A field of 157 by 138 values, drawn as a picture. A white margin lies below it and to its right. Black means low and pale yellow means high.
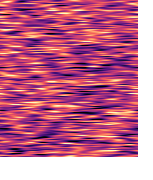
The halves do not mirror each other. Streaks run across, left to right. Overall the values sit about 50% of the way up the scale. The histogram is bell-shaped. There is no overall slope.
